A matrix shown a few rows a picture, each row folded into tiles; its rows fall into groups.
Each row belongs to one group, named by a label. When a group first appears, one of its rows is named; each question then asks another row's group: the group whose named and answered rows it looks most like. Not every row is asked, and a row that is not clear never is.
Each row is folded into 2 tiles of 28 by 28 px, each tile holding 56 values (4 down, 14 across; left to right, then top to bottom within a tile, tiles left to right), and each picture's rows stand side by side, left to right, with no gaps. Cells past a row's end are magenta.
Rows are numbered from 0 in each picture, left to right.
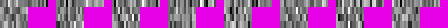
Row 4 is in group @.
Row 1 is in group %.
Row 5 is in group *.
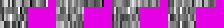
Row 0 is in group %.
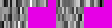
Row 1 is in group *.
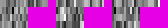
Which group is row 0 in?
@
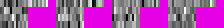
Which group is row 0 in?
%
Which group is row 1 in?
@
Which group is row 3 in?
*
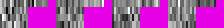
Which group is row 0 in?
@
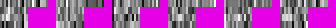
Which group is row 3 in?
%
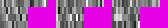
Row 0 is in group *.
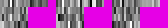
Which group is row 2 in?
%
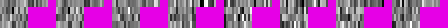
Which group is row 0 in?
@
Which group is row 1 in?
@
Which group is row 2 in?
*
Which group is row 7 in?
%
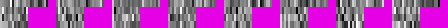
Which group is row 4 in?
@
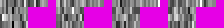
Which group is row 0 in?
@
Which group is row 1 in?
*
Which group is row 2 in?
%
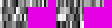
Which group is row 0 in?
*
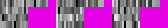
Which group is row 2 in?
@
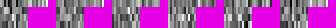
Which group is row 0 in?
%
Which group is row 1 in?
%
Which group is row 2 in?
*
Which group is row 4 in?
*
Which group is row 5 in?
%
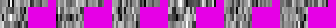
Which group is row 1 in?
*
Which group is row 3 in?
@
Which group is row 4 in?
@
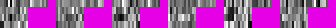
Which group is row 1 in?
*
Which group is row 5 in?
@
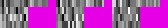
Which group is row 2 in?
*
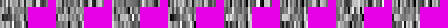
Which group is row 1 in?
@
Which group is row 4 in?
@
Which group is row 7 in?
@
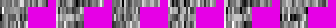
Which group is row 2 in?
%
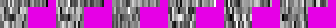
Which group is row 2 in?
*
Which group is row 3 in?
%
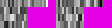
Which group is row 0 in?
%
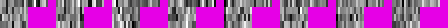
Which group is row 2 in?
*
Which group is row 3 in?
@
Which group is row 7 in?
%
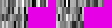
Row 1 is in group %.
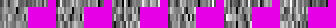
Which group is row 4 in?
@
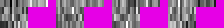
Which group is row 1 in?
*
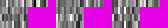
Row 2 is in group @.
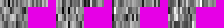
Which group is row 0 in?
%
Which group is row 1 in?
@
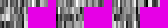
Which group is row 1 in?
*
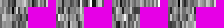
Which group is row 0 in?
@
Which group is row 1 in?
@
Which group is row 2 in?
%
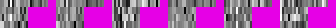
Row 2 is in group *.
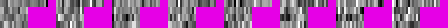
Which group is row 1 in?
@
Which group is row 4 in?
%
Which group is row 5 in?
@
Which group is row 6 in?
*
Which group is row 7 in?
*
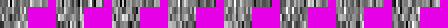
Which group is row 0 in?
%
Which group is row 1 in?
@
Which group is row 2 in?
%
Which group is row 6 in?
@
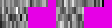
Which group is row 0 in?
*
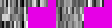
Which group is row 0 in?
@
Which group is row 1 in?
@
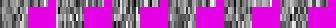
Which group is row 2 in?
@
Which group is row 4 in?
%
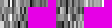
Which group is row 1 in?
%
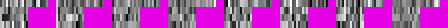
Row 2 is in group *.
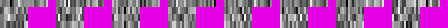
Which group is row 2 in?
@
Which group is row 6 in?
%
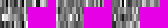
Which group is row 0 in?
@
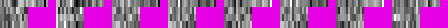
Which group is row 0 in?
*
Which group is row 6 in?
%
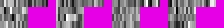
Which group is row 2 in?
@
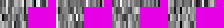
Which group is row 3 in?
@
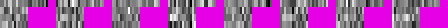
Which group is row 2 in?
*
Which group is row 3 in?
@
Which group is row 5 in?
@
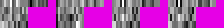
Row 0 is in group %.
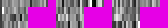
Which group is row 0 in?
*
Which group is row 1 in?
@
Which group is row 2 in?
@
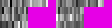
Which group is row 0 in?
%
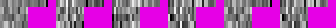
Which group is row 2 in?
*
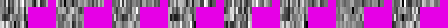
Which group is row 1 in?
%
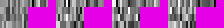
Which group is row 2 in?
*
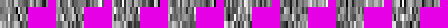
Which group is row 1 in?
*
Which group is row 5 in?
%
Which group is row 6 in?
%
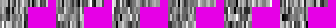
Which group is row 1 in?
@
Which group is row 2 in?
*
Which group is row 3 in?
%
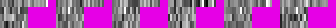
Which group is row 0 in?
%
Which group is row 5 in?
*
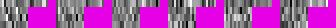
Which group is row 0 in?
*
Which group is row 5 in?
%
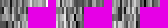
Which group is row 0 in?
%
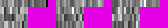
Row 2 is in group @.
